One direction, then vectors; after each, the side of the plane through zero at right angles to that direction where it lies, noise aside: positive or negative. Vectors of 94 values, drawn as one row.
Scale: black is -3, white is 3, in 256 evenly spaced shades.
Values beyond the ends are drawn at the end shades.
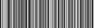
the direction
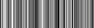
positive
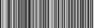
positive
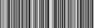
positive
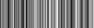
positive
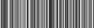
negative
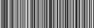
negative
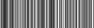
negative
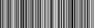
positive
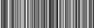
negative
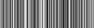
negative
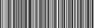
positive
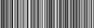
negative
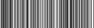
negative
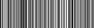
positive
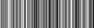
negative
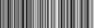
positive
